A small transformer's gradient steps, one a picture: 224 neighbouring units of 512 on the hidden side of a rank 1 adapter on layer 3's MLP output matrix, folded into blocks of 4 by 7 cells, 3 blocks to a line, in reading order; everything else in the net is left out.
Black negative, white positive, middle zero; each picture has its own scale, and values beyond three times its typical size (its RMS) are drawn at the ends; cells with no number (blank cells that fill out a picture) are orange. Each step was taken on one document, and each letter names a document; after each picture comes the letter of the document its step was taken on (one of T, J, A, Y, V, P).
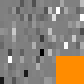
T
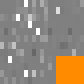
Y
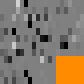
Y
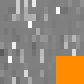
Y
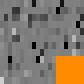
T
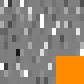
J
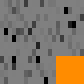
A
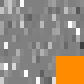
J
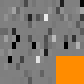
T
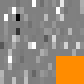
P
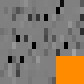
T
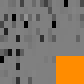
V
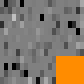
J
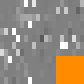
Y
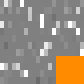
J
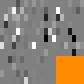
P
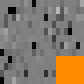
P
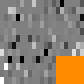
T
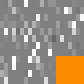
A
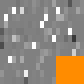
P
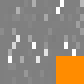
T
